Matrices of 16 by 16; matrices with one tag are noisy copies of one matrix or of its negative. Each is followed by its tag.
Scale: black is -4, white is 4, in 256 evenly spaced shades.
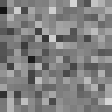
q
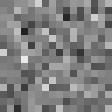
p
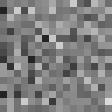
q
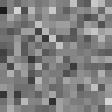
q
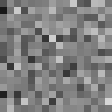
q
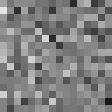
q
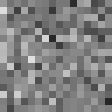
q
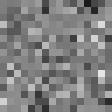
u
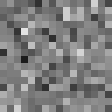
p
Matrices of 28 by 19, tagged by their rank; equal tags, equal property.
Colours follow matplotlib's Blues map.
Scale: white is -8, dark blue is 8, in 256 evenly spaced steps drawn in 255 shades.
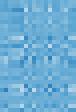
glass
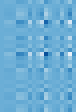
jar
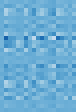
glass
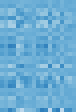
glass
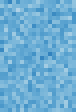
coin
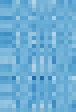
glass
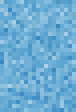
coin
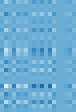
jar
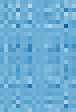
glass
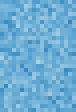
coin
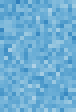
coin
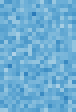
coin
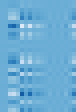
jar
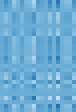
jar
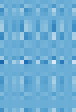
jar
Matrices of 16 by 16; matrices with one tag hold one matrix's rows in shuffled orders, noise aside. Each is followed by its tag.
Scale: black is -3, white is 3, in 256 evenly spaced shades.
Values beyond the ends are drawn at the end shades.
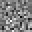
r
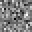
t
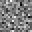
r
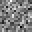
r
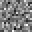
t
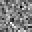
r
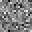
t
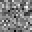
t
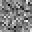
t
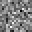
r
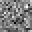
t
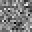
t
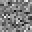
t
